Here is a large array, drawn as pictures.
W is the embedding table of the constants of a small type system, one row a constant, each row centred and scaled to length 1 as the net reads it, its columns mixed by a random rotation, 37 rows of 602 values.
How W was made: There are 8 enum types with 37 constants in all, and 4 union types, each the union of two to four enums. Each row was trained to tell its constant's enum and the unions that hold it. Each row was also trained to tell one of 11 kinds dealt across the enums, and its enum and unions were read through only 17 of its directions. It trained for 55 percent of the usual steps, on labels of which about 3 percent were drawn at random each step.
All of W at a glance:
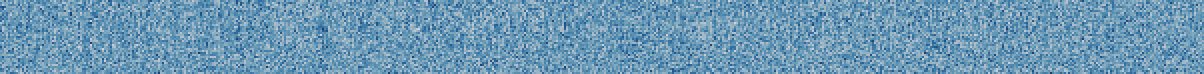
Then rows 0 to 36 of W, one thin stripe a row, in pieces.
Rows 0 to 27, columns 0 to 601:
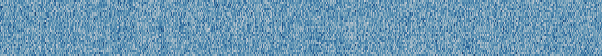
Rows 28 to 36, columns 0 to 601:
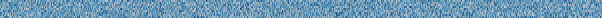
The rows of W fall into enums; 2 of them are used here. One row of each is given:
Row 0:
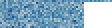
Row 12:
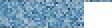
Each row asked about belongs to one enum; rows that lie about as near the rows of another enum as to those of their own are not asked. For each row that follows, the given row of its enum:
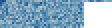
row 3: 12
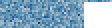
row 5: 0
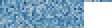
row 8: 12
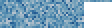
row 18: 12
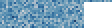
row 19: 0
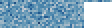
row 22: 0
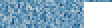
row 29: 12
